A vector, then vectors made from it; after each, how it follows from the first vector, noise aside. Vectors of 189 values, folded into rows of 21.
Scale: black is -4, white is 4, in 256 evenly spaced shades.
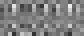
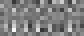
reversed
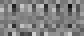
negated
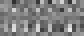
reversed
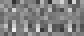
reversed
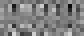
negated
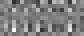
reversed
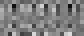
negated
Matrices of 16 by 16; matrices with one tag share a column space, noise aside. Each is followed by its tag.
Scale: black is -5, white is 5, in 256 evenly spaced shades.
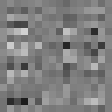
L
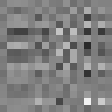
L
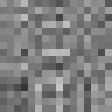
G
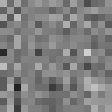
G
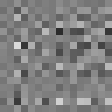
L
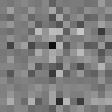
L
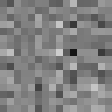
G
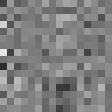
G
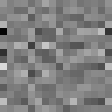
L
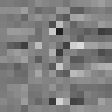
L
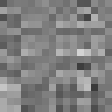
G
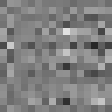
L
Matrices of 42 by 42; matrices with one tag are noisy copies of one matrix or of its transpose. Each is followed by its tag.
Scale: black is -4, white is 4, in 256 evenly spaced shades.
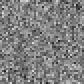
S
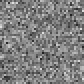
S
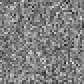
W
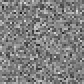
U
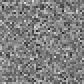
U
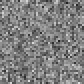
S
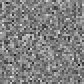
U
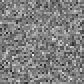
W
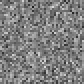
W
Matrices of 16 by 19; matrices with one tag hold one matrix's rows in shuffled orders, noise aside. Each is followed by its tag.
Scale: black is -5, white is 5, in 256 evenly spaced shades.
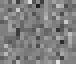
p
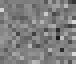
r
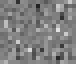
p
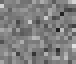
r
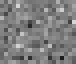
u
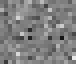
u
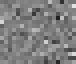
r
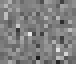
p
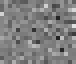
r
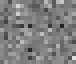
u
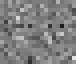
u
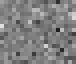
r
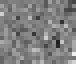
r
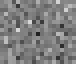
p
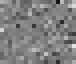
r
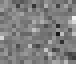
r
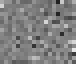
r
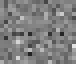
u
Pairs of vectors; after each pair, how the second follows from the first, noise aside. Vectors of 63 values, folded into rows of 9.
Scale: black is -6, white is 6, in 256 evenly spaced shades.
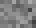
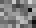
scaled up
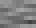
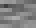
reversed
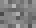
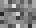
scaled up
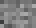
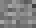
reversed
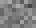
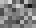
scaled up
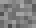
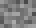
reversed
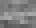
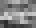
scaled up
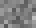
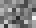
scaled up
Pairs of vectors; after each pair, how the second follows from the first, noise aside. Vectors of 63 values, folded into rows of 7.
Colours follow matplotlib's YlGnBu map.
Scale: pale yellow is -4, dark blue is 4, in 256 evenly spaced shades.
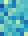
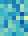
wrapped around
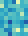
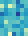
reversed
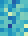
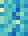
reversed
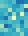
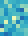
reversed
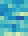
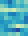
wrapped around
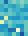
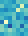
wrapped around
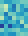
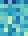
wrapped around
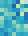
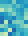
reversed
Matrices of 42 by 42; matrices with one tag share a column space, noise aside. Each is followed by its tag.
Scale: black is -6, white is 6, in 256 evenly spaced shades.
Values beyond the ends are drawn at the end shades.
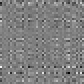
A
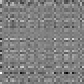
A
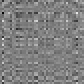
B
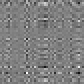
A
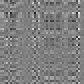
B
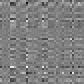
A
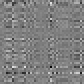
A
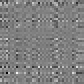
A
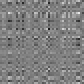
B
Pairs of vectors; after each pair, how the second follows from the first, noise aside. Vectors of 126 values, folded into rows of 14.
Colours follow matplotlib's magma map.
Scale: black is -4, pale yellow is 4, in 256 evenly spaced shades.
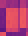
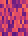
shuffled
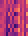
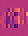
partly zeroed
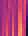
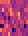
shuffled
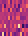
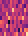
shuffled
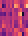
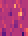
partly zeroed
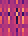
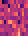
shuffled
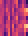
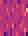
partly zeroed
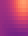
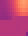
partly zeroed
